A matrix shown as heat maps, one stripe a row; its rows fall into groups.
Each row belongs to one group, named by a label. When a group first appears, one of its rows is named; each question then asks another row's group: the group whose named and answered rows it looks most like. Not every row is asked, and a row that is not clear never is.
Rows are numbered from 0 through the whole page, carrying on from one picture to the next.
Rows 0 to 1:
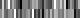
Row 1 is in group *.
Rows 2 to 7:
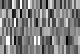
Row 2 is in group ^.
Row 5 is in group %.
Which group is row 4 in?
*
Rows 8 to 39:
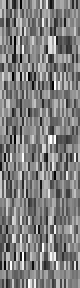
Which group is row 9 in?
%
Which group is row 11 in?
%
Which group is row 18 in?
%
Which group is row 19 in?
*
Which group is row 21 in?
%
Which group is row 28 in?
%
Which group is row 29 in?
%
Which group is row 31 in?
^
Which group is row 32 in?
^
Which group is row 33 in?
*
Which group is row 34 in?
^
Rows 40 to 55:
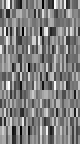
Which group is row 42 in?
^
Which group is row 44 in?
*
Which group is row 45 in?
*
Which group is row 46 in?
*
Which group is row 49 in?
*
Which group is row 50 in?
%
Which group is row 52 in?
%
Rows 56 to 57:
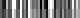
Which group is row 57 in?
^
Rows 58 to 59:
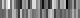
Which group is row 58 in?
*
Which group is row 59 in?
^
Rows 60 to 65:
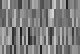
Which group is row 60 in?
*
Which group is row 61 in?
^
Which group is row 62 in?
^
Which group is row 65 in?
%
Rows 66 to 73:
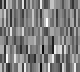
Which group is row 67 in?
%
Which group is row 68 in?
%
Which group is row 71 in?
*
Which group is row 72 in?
^
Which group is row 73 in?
%
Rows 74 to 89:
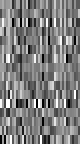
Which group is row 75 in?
*
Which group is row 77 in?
*
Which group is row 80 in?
*
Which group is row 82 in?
*
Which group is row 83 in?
^
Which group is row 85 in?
*
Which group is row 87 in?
*
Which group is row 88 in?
%
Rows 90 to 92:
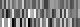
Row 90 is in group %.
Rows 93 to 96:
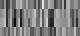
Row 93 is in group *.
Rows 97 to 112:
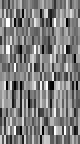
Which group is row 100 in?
*
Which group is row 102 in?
*
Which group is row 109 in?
*
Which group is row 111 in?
*
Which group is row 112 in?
%
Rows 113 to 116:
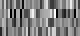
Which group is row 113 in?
%
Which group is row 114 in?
%
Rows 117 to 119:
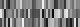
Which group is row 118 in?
*
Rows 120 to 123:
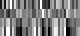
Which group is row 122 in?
*
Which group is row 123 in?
*
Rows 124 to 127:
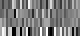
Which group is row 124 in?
^
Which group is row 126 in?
%
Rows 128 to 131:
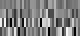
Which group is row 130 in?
%
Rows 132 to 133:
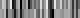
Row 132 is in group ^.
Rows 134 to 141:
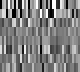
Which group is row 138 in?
%
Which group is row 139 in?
%
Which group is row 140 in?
^
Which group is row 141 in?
*
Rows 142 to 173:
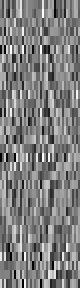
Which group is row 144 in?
*
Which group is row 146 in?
%
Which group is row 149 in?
*
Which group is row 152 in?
^
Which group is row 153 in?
^
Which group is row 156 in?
*
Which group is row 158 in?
^
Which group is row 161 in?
*
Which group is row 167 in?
^
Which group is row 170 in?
%
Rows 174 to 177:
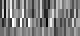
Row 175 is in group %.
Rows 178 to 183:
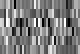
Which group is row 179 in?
^
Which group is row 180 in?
*
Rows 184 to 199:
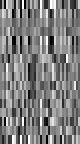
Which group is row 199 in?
^
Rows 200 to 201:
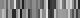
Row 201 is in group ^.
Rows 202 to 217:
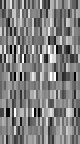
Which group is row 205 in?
%
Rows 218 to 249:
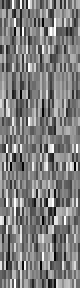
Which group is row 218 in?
^
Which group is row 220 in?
*
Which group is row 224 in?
%
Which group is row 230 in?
*
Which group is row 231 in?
^
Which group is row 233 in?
%
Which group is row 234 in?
^
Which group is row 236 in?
%
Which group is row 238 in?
%
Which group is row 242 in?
*
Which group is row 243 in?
^
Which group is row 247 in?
%
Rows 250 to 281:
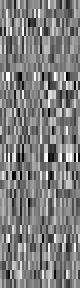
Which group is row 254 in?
%
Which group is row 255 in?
%
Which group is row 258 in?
*
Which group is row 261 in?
%
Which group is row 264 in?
*
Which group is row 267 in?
%
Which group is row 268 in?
*
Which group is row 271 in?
%
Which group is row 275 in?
^
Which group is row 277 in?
%
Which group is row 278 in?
%
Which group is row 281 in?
%
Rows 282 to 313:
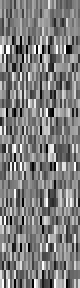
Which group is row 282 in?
%
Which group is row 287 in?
*
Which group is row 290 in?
^
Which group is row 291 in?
%
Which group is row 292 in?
%
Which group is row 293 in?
^
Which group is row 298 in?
^
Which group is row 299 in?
%
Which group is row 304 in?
%
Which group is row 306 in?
%
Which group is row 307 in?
*
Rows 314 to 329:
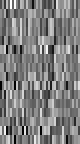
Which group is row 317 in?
^
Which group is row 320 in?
*
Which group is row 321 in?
*
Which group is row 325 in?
^
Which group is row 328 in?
%
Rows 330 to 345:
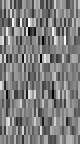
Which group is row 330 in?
*
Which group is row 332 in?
^
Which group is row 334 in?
*
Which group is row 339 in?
*
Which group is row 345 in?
%
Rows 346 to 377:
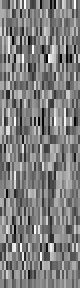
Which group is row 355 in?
*
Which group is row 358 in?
*
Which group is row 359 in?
*
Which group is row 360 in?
*
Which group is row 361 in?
%
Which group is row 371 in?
*
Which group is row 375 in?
%
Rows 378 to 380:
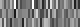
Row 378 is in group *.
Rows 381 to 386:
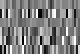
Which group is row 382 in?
*
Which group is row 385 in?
%
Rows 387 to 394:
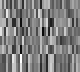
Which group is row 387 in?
%
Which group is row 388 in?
*
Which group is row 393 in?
^
